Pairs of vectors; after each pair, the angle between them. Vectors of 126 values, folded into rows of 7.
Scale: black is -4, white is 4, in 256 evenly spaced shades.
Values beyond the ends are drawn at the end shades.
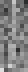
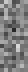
partly opposed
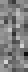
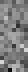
orthogonal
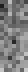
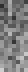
nearly parallel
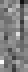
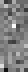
orthogonal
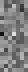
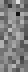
orthogonal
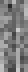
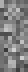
partly opposed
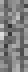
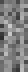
nearly opposite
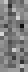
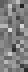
partly opposed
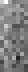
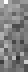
nearly parallel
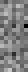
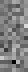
partly opposed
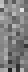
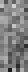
nearly parallel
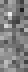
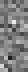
orthogonal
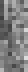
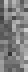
nearly parallel
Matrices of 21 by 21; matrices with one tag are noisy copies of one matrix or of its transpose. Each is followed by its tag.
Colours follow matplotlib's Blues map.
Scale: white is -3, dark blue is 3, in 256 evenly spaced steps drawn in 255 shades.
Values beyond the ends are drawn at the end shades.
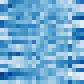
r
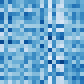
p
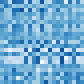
p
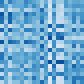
p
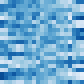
r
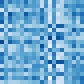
p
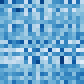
p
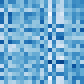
p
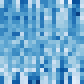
r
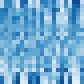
r
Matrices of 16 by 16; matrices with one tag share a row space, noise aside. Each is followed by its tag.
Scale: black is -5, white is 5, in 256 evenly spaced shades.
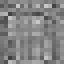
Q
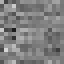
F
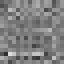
Q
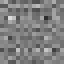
Q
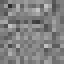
Q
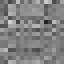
Q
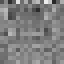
Q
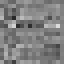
F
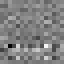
Q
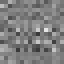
Q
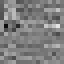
F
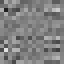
F
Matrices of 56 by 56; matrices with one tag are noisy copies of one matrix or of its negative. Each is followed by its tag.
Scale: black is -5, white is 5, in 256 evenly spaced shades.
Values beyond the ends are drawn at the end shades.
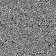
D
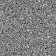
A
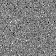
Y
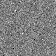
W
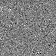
D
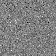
Y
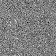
Y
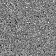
Y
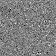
D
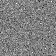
A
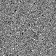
W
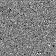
D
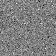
A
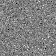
A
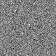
W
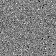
A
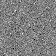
W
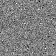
A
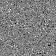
D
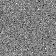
A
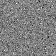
A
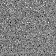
Y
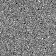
A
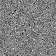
W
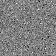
A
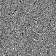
W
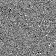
D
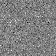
Y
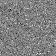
D
